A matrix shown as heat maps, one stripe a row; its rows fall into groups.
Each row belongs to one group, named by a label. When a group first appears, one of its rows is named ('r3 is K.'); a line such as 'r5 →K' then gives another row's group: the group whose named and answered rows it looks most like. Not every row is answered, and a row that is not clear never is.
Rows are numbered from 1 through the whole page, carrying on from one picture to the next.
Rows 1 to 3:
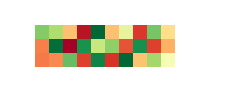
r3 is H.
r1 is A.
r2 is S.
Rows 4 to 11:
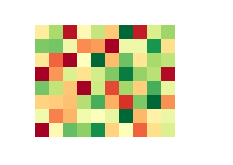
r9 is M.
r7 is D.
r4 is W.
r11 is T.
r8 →A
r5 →A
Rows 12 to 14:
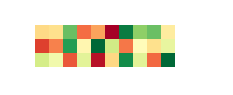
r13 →T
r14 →W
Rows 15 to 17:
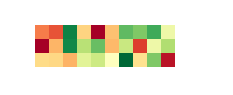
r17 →D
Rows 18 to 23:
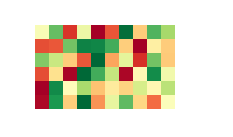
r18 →W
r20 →A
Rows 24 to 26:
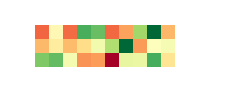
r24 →M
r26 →A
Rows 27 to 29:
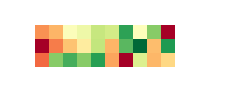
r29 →T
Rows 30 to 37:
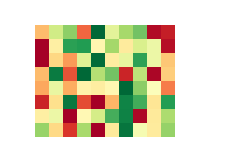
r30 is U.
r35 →H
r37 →W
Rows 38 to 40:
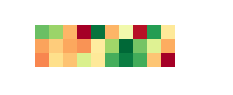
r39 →D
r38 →A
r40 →D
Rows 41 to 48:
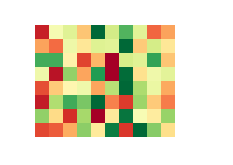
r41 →U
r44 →H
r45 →D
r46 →T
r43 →A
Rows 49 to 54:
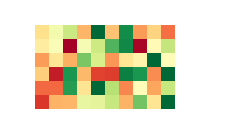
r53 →T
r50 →W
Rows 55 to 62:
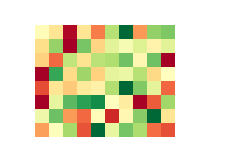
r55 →W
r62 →U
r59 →D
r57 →D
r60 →T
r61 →A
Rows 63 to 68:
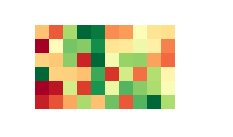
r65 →U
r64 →T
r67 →H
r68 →M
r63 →T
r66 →A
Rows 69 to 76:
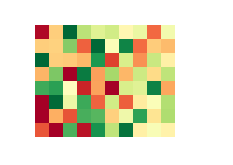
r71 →A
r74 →S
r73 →A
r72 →S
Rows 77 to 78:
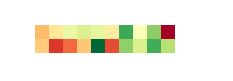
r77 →D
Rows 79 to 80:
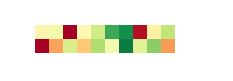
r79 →W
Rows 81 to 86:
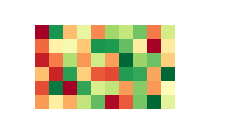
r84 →H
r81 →S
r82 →U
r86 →M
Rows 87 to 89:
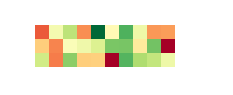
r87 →U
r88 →D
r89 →H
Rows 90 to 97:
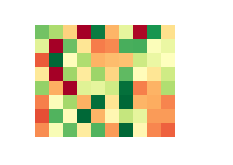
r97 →U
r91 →H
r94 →W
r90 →A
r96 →S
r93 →H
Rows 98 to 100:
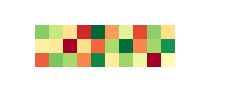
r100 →U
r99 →W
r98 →A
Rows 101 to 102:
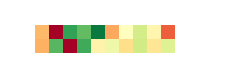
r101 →T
